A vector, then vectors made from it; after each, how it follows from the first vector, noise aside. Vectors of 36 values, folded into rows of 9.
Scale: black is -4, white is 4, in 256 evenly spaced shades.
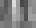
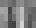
reversed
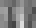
reversed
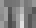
reversed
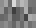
sign-scrambled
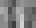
reversed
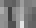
reversed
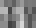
reversed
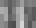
reversed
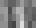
reversed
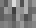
sign-scrambled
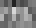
sign-scrambled
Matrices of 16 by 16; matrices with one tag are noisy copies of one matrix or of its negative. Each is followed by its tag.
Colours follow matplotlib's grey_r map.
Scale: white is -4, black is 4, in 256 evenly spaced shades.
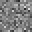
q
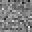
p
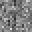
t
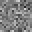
q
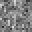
t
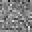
p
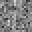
t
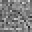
p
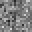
t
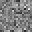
q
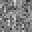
t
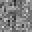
t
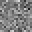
q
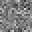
q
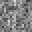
t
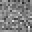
p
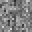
t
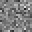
q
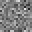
q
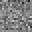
p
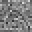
p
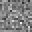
p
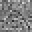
p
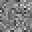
q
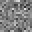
q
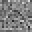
p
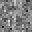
t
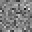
q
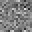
q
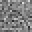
p
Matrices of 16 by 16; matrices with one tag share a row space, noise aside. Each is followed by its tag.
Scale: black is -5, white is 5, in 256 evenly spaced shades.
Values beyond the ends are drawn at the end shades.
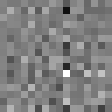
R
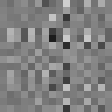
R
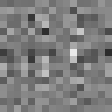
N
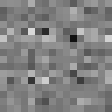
N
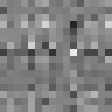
N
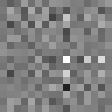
R
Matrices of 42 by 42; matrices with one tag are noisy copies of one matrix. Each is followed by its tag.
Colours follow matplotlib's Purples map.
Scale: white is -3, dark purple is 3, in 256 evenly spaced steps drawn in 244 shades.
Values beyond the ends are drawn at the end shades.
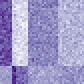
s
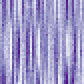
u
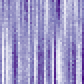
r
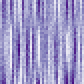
u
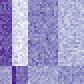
s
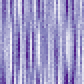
u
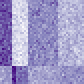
s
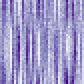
u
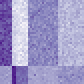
s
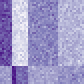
s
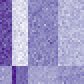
s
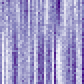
r
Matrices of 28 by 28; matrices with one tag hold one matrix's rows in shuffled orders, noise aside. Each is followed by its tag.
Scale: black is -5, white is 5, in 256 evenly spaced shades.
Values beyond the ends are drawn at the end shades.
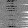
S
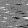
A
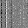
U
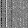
U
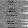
S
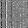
U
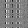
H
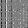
U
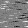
A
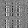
H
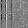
U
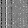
U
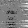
S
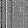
U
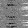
S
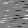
A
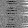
S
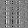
H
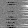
S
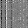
U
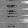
S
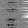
S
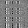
H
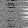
S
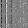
U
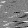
A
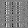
H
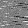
A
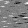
A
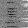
S
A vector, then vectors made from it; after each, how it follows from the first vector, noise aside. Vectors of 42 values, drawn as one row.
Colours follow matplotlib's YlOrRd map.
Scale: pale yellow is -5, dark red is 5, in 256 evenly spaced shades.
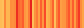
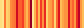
scaled up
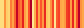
scaled up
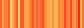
wrapped around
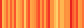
wrapped around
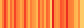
reversed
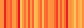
wrapped around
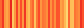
wrapped around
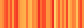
wrapped around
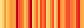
scaled up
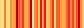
scaled up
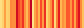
scaled up
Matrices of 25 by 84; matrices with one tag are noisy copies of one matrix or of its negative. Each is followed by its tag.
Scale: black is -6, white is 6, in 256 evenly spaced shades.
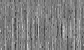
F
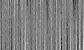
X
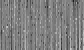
X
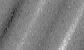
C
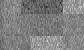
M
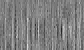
F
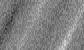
C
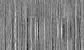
F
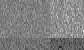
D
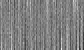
X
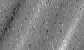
C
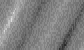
C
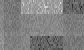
M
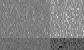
D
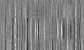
F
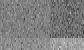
D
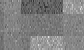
M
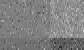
D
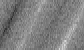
C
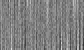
X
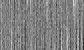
X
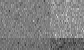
D
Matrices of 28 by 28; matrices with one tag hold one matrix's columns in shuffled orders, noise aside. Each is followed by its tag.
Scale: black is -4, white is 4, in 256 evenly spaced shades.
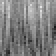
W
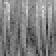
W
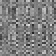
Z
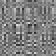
Z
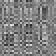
Z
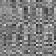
Z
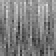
W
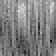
W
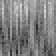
W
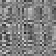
Z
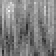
W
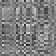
Z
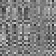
Z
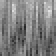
W
